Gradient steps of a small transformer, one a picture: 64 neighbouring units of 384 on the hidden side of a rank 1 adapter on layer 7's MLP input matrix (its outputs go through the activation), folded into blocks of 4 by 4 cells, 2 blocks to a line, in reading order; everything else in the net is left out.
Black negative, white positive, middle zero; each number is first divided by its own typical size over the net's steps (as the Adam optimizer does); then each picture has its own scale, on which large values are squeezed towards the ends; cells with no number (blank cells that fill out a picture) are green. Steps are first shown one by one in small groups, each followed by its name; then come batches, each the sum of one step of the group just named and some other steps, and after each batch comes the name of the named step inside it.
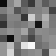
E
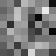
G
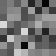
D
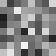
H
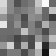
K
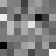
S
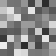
D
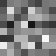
E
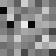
S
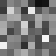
D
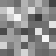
G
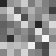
E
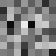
D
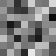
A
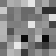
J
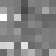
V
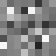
A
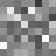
A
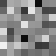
J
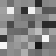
J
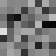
J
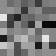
V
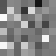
V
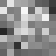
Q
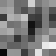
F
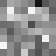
Q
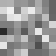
Q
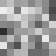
Q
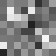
F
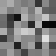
Q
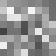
Q
